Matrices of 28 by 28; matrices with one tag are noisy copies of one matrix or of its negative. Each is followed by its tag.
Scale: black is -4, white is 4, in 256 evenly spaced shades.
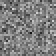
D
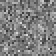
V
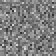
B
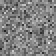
D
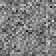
D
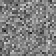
D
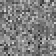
V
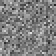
D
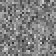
V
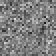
D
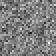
D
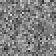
V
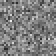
V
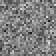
D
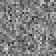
V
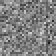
D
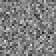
B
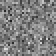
V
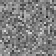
D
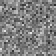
D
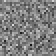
B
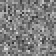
V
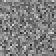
B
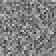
B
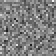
B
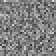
B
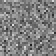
B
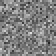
D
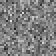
V
